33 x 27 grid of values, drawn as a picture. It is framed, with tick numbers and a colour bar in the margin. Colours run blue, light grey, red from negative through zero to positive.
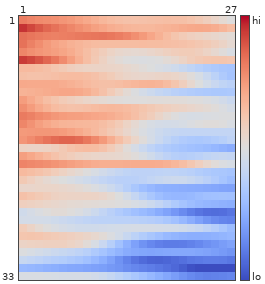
Ninth with the lowest average: bottom right. Mirror symmetry: none. Grain: streaks across. Ninth with the highest average: top left. Slope: up to the top left.
